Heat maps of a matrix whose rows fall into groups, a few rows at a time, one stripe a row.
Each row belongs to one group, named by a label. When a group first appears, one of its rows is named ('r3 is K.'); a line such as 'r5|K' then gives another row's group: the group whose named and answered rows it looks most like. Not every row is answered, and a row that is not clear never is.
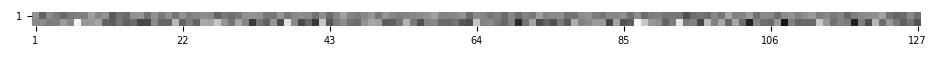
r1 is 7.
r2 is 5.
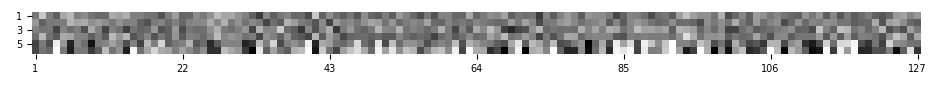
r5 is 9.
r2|5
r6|9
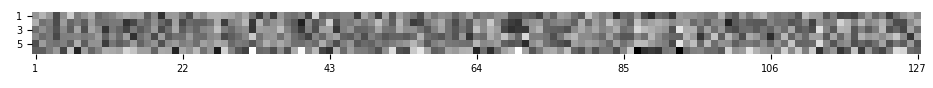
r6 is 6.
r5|5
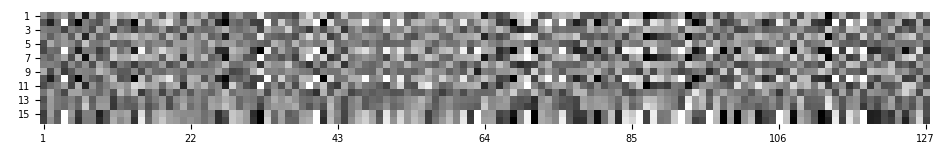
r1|6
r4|6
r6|9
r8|5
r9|7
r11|6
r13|5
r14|5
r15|9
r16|9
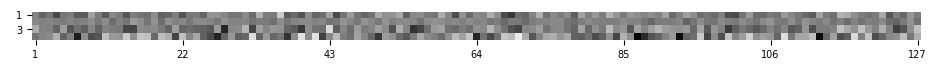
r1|5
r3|5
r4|6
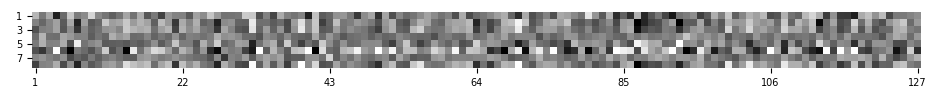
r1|7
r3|6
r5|5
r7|5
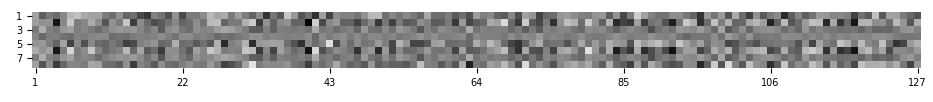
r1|5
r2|7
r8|7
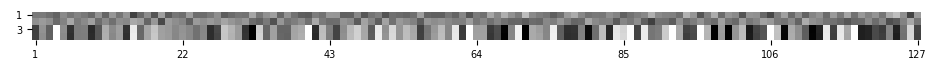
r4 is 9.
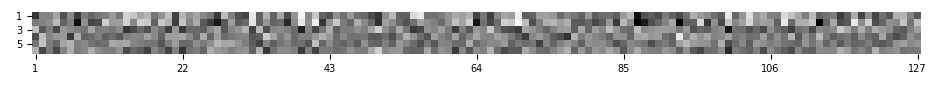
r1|6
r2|6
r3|5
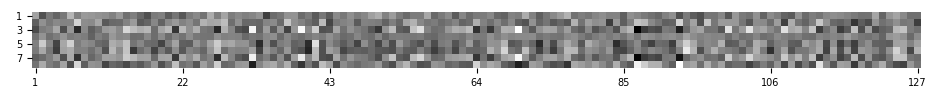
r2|5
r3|6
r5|7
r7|6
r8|5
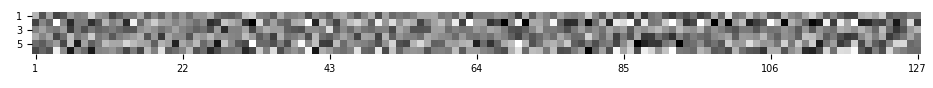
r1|7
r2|9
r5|6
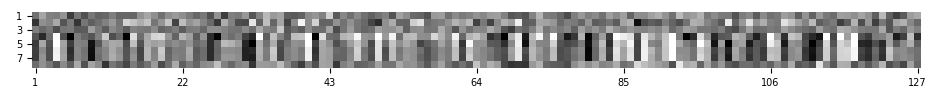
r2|6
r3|5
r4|9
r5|9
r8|5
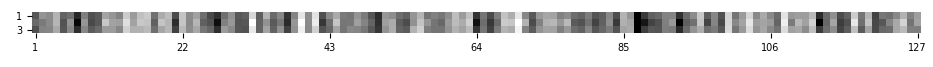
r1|6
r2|6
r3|6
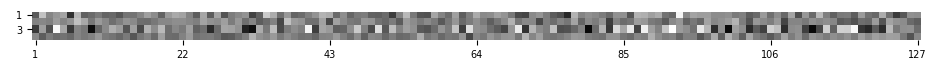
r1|5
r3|9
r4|7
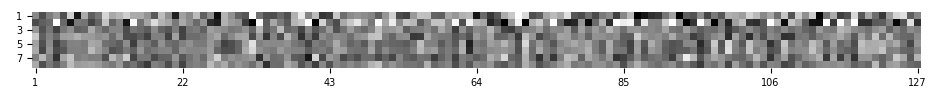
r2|9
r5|7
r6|7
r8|5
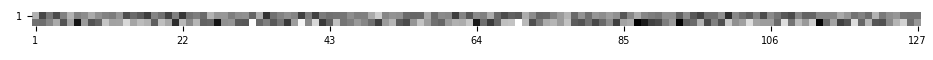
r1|5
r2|6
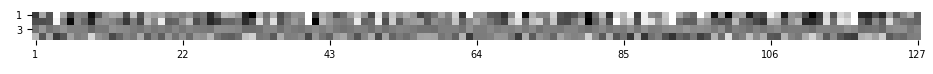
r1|9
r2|9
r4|7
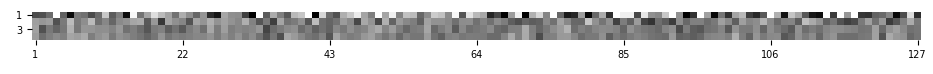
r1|9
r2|7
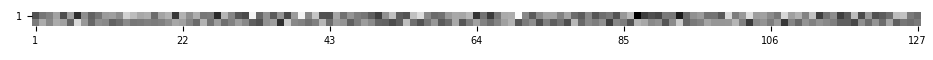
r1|6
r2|5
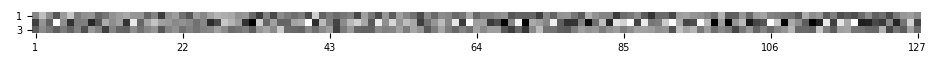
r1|7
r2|9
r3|5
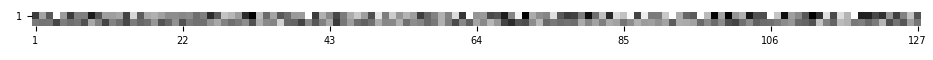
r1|9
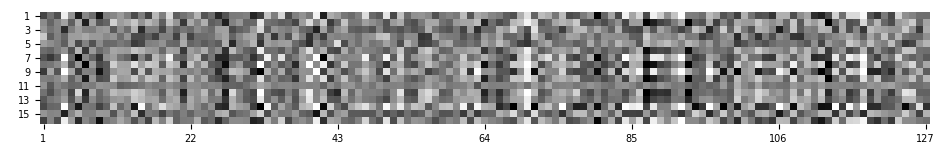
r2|6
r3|7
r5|5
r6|6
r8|6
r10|6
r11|7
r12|6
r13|6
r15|7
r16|9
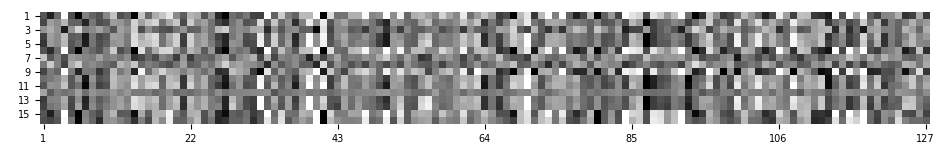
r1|9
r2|6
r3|7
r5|6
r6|9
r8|7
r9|9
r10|6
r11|6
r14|6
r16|9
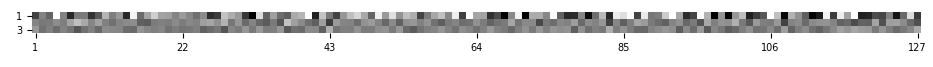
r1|9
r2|5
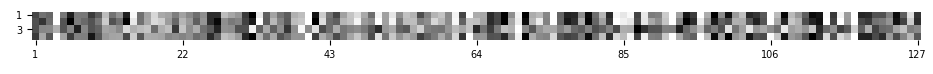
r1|9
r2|9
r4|9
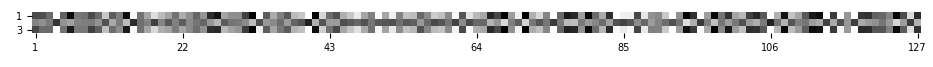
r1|9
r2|7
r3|9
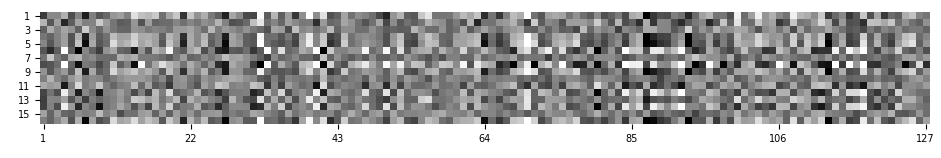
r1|6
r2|7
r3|5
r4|6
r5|6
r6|9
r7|7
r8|9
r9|6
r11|7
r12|9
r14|9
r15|7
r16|6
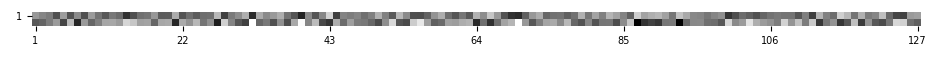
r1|5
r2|6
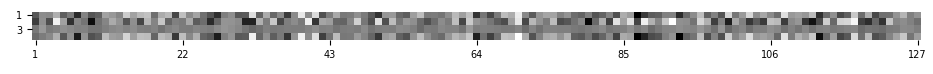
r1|6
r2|9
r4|6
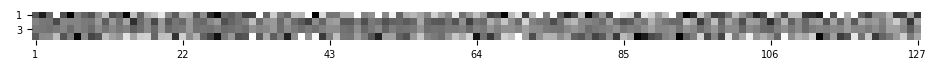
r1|9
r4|6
